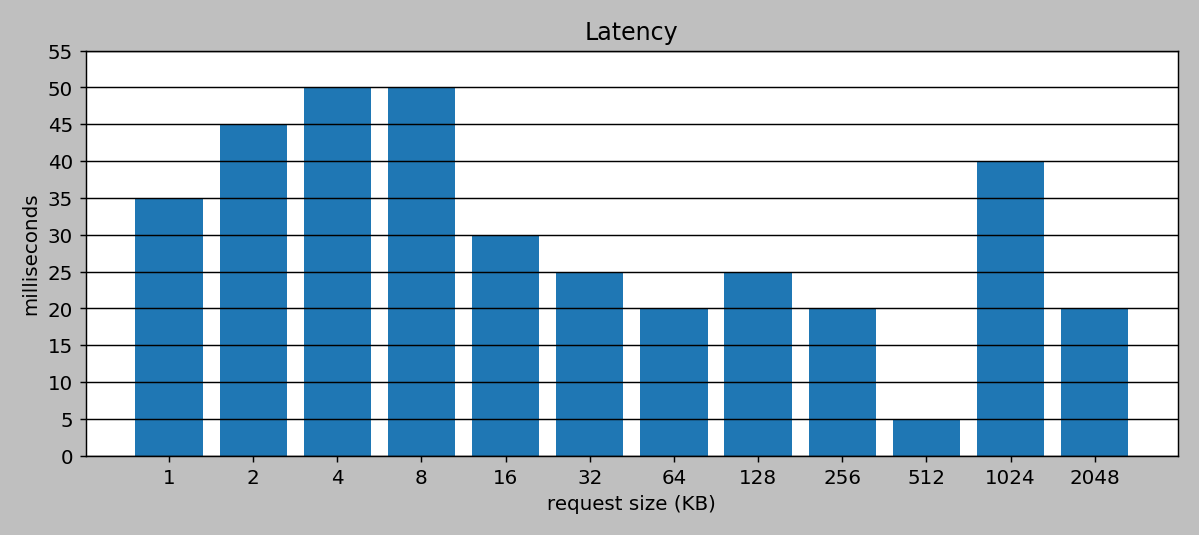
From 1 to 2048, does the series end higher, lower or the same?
lower
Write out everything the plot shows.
Title: Latency
x-axis: request size (KB), ticks 1 2 4 8 16 32 64 128 256 512 1024 2048
y-axis: milliseconds, ticks 0 5 10 15 20 25 30 35 40 45 50 55
Values:
35 45 50 50 30 25 20 25 20 5 40 20
